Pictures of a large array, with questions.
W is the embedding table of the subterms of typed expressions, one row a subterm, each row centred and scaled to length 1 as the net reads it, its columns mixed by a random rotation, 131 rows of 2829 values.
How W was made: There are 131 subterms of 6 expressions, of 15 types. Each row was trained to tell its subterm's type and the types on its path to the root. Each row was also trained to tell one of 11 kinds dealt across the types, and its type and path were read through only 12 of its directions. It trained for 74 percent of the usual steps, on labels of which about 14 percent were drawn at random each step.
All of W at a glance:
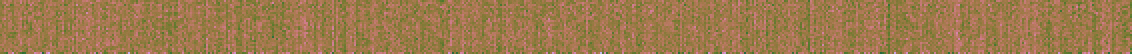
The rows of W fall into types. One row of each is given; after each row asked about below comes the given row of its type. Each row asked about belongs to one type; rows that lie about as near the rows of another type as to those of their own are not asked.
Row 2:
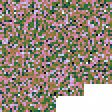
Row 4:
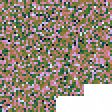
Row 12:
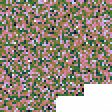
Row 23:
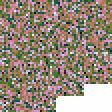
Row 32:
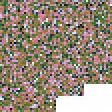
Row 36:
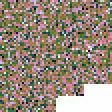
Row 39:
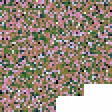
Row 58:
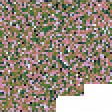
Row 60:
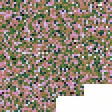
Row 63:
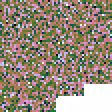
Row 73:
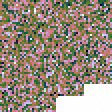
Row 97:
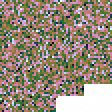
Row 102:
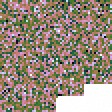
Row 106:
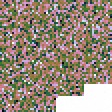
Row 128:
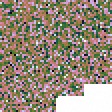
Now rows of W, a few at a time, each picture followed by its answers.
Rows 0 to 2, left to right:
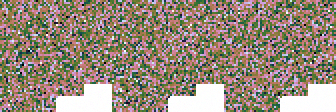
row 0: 23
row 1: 106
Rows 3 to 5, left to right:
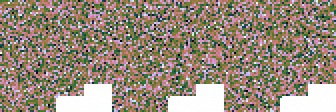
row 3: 4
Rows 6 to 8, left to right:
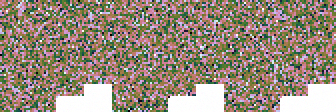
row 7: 36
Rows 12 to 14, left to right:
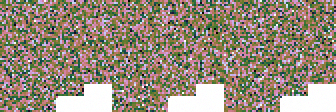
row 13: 128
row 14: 32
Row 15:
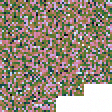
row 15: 32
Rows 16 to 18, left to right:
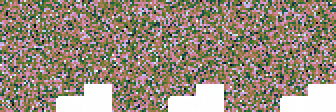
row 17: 73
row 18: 39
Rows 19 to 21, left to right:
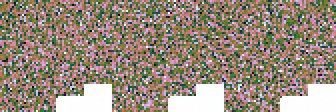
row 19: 63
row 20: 32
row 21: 4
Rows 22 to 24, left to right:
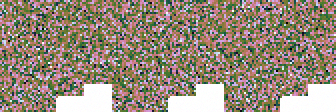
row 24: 128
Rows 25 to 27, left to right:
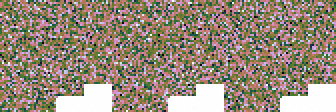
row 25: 102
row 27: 73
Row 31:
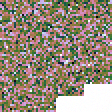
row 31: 12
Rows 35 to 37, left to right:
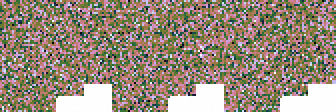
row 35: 63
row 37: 2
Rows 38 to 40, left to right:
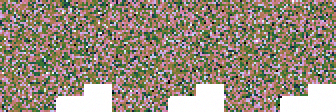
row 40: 32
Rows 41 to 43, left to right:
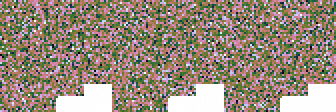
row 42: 4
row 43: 73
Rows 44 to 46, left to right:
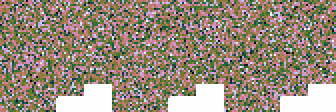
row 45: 12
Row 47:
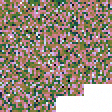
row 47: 102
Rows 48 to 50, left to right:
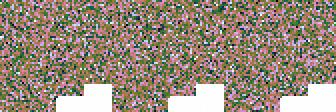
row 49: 58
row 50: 12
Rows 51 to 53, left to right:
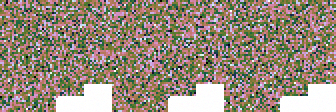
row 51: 4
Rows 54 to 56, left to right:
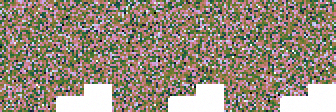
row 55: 73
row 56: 2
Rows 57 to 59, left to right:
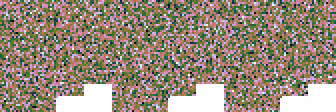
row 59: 23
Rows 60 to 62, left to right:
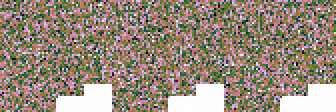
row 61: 58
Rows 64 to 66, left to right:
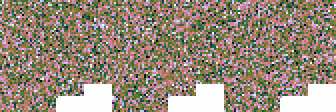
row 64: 2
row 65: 32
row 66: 2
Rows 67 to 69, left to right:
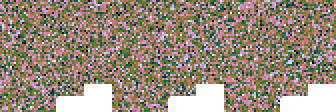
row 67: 73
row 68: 58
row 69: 2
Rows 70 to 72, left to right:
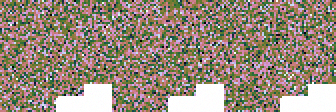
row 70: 12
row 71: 39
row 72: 63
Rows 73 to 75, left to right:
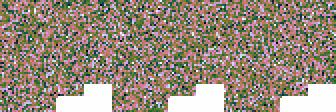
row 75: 63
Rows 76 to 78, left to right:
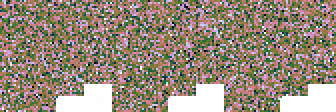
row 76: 63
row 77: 58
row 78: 60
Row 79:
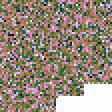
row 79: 32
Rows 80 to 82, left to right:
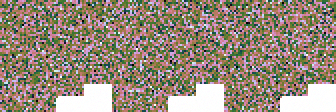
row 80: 4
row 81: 12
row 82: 73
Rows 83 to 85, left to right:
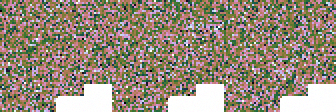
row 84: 12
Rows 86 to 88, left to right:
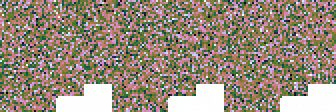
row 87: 73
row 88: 60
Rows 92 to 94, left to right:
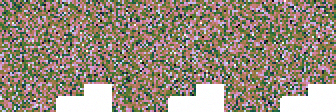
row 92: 32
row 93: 106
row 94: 63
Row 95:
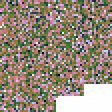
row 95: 128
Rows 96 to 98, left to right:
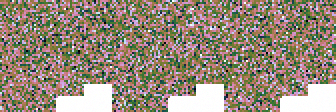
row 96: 128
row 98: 128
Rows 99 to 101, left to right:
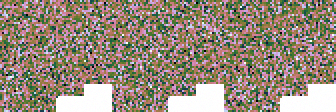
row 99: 60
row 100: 12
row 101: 128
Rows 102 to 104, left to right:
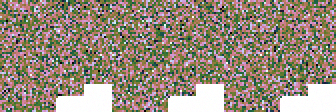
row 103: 32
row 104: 60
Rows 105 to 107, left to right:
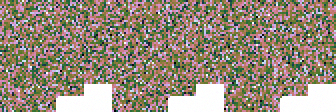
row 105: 39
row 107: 23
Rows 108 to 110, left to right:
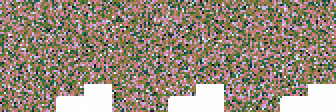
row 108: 58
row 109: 128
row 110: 4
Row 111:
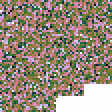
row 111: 2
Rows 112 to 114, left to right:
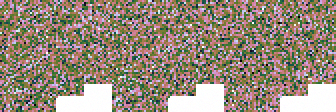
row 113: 60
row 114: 23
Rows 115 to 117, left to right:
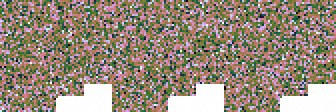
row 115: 23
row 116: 58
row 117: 36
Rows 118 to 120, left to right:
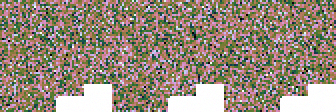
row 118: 4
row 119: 63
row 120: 39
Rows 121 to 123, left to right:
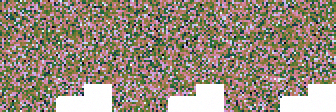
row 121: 63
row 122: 4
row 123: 2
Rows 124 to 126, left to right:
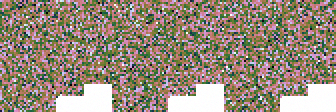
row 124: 97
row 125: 36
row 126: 36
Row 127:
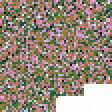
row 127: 58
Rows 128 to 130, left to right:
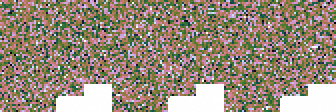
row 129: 102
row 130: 36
